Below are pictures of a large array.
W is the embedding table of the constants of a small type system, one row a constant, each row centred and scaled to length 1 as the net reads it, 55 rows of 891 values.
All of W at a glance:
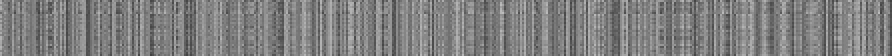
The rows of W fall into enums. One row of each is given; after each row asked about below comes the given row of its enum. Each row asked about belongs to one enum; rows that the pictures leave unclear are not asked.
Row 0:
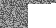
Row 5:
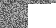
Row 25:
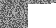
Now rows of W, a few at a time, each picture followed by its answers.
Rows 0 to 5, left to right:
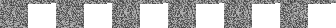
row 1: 0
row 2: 25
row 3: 25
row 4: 25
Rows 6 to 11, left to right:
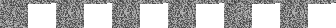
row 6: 0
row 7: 25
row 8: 25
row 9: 25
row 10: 5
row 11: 25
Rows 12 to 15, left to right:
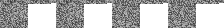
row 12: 5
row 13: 5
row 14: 0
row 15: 0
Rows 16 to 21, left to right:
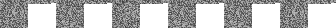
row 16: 25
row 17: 0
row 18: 5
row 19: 0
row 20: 0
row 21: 25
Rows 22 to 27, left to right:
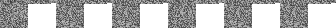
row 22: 5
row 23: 0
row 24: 0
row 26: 0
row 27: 0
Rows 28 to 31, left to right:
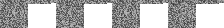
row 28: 25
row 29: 0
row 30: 25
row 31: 5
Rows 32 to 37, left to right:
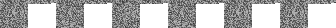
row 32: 25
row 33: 0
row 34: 5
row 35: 0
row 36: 25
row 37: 25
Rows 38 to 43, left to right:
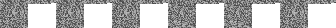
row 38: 25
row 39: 25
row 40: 25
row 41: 0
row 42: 0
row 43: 25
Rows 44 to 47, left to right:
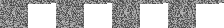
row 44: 0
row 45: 0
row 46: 25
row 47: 25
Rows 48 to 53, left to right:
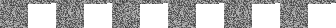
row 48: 0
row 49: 25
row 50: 5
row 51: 0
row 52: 25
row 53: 0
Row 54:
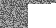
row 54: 0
